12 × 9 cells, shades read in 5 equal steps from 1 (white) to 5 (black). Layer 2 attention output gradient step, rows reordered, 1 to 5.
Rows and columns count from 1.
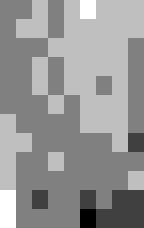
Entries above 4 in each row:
0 0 0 0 0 0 0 0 0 0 0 1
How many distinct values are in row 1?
3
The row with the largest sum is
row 12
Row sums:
20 20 22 22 23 23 23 25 25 25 29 30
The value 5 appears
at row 12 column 6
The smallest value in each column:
1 2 2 2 2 1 2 2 2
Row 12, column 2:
3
